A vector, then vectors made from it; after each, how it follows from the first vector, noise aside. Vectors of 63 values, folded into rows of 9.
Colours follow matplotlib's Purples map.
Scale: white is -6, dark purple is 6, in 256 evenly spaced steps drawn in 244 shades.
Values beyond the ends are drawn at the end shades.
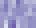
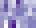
scaled up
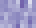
reversed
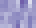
reversed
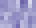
reversed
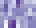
scaled up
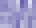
reversed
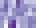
scaled up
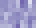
reversed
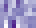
scaled up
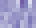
reversed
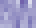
reversed
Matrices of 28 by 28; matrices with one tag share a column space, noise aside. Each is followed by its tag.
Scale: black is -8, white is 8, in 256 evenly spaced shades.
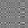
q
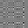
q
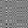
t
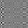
q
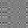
q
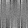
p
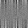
p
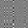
t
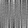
p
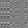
q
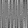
p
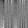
p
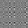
q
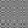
t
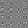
q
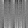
p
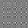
q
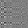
q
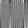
p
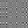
q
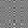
t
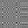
q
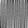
p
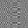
q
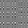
q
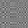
q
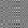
t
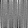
p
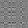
q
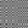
t
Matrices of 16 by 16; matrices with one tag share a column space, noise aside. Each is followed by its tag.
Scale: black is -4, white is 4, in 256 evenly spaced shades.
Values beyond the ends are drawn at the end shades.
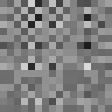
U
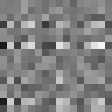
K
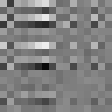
U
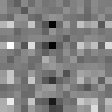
K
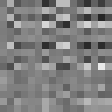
U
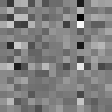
U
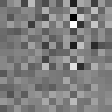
U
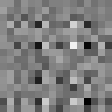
K
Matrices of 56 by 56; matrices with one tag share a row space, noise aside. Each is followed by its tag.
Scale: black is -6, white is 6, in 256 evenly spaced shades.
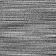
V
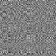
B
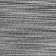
V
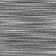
V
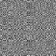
B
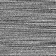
V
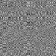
B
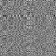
B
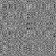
B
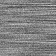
V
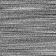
V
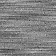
V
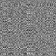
B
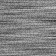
V
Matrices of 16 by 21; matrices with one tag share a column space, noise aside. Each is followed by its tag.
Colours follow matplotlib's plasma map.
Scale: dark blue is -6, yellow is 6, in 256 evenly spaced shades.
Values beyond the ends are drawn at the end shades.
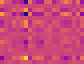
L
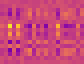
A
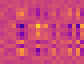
A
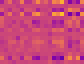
L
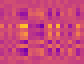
A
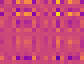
L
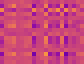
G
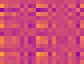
G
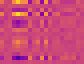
L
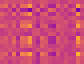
G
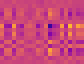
A
